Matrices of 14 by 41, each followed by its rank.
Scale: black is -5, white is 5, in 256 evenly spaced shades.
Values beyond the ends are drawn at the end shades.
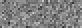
full rank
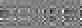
two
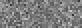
full rank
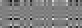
one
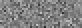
full rank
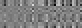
two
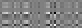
one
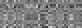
three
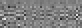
three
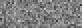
full rank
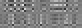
two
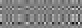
one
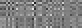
two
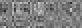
three
